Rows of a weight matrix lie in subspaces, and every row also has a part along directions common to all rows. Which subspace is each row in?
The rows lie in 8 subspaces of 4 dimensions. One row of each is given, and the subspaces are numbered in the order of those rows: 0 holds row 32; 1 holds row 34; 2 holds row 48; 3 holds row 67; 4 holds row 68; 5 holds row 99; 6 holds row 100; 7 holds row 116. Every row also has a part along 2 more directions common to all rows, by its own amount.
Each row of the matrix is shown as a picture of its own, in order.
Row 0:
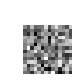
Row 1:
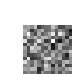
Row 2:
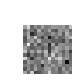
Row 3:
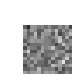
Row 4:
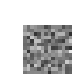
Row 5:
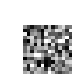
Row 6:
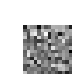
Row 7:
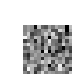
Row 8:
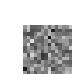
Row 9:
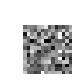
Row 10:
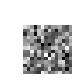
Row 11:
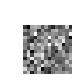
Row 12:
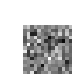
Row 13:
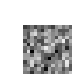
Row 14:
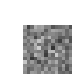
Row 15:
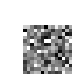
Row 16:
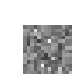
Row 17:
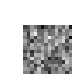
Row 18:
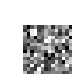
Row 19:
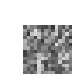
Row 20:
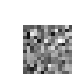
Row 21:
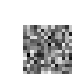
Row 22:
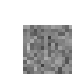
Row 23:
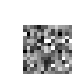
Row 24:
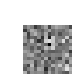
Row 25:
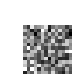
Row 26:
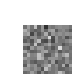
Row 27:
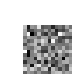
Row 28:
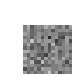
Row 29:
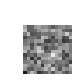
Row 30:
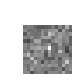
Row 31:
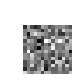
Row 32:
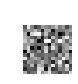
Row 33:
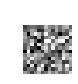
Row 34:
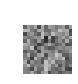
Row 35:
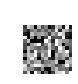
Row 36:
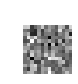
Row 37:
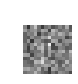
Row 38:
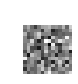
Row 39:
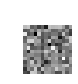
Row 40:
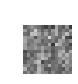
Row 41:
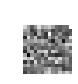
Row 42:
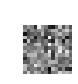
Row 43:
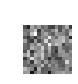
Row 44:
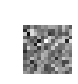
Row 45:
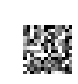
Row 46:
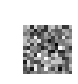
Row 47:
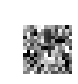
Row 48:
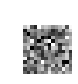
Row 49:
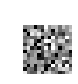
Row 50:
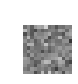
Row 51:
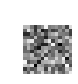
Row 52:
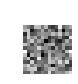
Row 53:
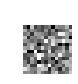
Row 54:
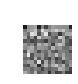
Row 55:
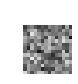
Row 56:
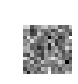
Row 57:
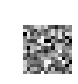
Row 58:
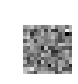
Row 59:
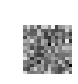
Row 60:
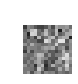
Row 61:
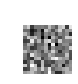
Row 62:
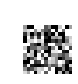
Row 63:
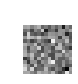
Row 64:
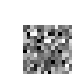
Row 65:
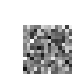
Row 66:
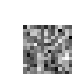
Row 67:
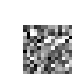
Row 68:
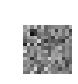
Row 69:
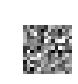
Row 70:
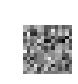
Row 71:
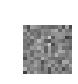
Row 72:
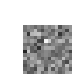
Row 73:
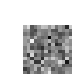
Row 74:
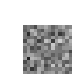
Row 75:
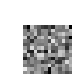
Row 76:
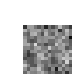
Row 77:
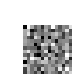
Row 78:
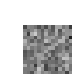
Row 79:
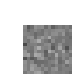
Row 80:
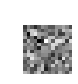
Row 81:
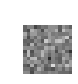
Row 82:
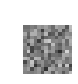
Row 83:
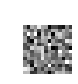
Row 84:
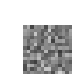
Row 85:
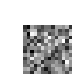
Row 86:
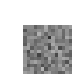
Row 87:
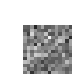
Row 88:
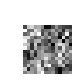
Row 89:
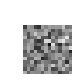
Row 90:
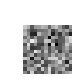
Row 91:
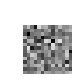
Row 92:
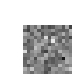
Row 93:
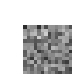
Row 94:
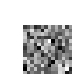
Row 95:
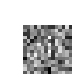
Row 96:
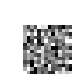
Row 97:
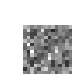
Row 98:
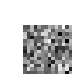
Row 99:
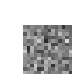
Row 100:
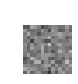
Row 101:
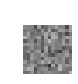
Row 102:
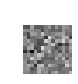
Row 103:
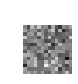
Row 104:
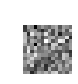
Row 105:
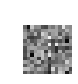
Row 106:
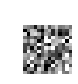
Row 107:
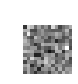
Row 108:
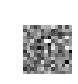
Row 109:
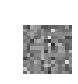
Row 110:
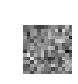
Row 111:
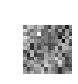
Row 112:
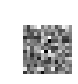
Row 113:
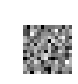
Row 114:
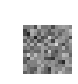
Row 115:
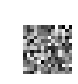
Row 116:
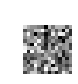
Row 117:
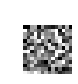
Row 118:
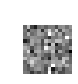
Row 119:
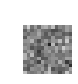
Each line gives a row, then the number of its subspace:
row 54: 1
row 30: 3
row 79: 6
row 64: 3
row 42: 2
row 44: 3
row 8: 3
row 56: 0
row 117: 2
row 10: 6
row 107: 6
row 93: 1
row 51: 1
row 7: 5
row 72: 0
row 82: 3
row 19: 0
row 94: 5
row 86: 4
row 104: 6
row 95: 2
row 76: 0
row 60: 0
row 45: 6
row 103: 0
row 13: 3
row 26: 4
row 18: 6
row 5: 6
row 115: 0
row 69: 4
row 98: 5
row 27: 1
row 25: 4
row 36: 6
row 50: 7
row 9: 7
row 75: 1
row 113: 4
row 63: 5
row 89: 1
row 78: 0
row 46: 4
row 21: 7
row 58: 5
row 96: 7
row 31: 2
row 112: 5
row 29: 5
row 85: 3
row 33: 7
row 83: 7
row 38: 1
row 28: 6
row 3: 2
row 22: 4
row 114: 2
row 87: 6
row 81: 3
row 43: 7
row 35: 2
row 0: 4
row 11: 7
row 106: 1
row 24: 1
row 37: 6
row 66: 0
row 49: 4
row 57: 7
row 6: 1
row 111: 0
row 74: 2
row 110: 3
